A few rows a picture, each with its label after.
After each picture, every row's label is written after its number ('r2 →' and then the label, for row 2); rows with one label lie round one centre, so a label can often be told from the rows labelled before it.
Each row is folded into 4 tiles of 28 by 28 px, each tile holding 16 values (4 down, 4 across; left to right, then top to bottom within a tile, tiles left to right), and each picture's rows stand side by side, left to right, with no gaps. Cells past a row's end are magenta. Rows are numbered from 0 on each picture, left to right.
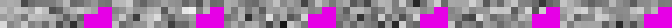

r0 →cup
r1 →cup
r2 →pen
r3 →pen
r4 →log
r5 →cup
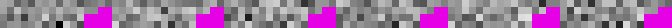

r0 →pen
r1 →cup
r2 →pen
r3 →pen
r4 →log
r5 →pen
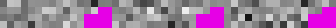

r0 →log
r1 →cup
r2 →pen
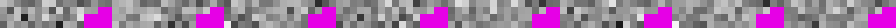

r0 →pen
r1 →cup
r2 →log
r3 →pen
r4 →log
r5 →pen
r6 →log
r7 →log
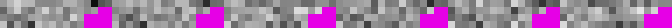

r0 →log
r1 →log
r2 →cup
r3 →log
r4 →log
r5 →cup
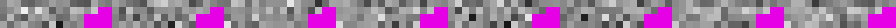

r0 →cup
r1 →pen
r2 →log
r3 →cup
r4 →pen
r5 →pen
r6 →cup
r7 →cup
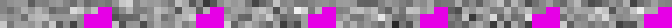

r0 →cup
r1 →log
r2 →cup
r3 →cup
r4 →pen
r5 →cup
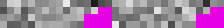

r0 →log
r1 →log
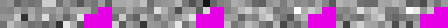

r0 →pen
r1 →log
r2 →cup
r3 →cup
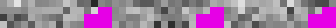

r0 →log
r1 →cup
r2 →log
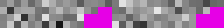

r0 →pen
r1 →log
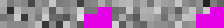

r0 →pen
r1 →log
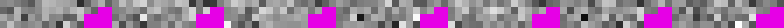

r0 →pen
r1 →log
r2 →log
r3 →pen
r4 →log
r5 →pen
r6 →pen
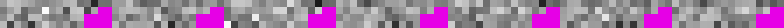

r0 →log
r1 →cup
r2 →log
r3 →cup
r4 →log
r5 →cup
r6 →cup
